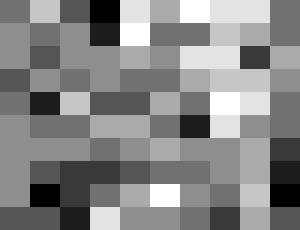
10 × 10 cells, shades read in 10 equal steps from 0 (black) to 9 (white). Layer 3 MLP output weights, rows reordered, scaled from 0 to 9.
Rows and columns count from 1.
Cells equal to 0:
3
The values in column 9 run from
2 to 8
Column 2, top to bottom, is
7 4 3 5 1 4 5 3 0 3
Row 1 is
4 7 3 0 8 6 9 8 8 4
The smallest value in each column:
3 0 1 0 3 4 1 2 2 0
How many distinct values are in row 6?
5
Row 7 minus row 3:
0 2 0 -1 -1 1 -3 -3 4 -4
